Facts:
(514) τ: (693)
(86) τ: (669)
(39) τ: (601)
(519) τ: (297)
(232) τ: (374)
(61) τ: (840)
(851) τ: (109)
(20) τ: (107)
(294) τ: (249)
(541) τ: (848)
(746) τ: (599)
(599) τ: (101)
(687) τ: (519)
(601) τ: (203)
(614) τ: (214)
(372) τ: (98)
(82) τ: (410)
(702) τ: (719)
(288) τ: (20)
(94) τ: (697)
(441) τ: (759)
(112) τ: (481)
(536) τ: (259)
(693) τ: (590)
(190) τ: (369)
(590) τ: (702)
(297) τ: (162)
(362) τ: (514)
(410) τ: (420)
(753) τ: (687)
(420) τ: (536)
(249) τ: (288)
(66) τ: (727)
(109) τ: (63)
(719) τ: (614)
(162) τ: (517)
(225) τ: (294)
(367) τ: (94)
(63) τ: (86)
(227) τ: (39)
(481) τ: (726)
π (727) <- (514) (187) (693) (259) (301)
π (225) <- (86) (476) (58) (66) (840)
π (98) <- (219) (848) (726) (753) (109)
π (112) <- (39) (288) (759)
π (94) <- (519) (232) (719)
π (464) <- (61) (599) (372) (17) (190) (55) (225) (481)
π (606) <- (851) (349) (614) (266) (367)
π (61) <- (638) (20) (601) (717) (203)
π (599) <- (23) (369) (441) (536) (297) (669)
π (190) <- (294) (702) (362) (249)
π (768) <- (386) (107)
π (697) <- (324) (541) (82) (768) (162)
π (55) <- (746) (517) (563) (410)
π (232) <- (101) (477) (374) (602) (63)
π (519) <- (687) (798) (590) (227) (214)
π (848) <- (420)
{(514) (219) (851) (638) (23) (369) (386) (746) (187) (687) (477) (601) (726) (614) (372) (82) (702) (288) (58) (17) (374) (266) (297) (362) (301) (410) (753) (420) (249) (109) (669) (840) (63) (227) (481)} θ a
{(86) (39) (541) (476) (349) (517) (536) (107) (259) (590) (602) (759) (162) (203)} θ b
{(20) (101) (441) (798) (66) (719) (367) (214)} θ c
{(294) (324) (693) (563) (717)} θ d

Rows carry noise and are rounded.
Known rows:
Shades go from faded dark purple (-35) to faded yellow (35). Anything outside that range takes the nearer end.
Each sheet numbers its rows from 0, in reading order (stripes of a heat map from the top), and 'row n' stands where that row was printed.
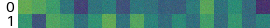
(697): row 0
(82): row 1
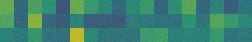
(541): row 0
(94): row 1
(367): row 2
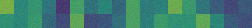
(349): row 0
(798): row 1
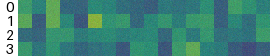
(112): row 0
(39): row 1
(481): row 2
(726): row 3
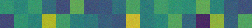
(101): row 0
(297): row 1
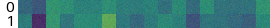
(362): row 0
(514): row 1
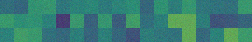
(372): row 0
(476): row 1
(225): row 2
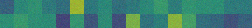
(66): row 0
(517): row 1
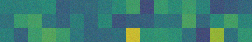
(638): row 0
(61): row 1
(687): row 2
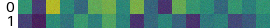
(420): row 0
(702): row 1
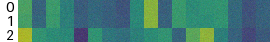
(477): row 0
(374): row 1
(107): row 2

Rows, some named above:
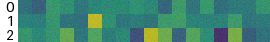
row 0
(601)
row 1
(367)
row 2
(162)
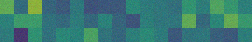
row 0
(232)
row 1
(225)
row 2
(614)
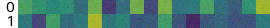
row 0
(294)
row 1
(693)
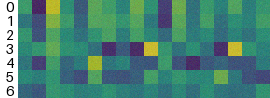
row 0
(63)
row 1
(410)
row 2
(851)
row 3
(519)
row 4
(693)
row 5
(214)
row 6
(362)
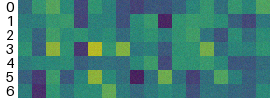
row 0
(599)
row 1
(669)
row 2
(753)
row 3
(86)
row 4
(17)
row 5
(719)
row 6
(514)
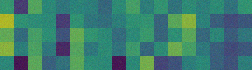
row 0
(227)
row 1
(107)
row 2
(541)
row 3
(259)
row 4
(590)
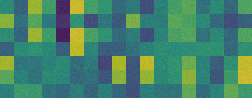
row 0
(536)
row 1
(602)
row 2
(536)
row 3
(441)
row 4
(288)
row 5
(249)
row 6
(225)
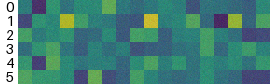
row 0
(514)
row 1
(297)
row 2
(386)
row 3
(190)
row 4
(227)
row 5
(324)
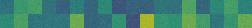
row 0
(61)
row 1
(20)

